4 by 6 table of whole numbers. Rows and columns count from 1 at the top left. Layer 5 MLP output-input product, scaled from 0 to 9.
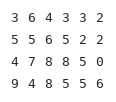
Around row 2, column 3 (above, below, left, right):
4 8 5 5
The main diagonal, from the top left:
3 5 8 5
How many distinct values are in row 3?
5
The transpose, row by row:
3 5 4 9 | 6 5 7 4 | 4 6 8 8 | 3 5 8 5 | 3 2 5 5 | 2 2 0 6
